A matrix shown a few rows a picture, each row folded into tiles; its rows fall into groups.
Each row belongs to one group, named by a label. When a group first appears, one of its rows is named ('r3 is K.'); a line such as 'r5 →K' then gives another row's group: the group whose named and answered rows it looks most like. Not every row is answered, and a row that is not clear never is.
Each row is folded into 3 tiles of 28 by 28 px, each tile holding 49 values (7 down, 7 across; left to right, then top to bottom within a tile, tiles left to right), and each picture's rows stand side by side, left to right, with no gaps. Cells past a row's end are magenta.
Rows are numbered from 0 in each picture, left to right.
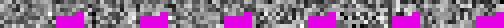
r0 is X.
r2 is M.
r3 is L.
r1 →X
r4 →X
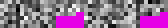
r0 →X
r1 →X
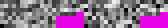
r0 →L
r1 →L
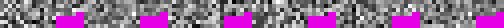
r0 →L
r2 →X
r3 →L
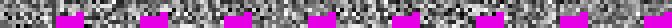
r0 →X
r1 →L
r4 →M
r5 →L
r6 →X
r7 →X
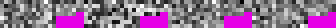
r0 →X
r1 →L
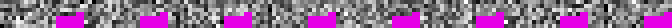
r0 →L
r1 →L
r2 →X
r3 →X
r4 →M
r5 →X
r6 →L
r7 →X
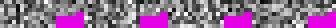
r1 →X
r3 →L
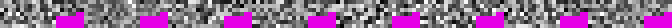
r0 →M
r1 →X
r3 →L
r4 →L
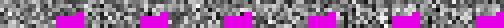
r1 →X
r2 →L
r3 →L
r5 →X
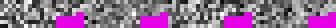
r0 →L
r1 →X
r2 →L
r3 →X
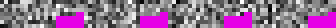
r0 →L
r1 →X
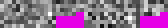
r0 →X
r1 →X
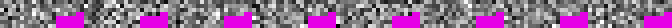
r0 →M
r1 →L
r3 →M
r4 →L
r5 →X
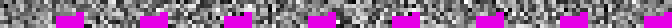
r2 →L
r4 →L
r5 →M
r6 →M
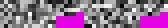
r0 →L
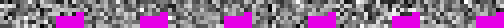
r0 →L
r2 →M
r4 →L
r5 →M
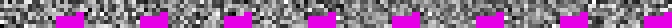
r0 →L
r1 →M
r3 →M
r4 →M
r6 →M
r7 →L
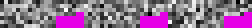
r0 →L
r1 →X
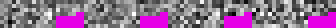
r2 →X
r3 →M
